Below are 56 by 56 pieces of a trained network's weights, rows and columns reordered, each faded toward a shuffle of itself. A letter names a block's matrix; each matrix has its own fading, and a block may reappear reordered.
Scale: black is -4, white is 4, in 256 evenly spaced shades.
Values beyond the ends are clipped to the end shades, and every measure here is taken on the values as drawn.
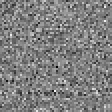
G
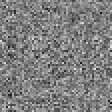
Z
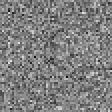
Z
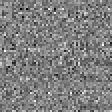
Z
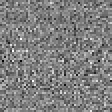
Z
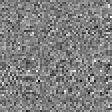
Z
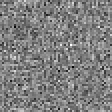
Z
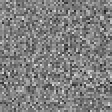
Z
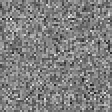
G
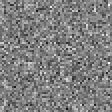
G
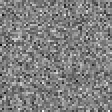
G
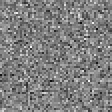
G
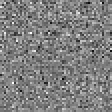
Z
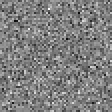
G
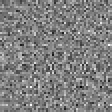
Z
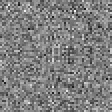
Z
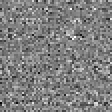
Z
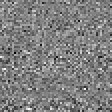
Z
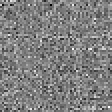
Z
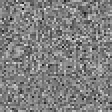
G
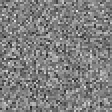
G
